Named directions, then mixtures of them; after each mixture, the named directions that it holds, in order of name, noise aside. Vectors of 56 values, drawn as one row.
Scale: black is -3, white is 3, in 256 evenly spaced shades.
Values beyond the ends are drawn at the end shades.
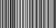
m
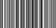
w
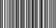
w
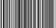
m, w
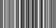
w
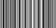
w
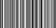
m, w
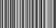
m, w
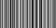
m, w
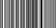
w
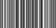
w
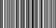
w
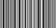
w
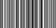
w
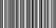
m, w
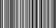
m, w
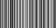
m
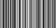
m, w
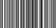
w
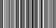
w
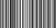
m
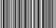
m, w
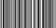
m, w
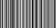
m, w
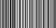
m, w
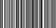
w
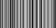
m, w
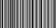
m, w
